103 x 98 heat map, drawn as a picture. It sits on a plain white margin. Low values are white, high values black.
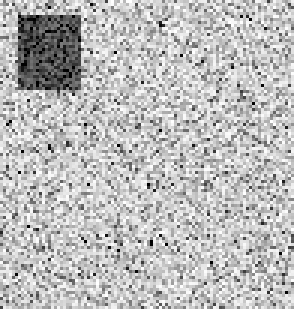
The values are skewed, with a long tail toward high values. No regular stripes run through it. No row or column stands out. The top left is the ninth with the highest average. In the top left lies a patch that is higher than the rest.
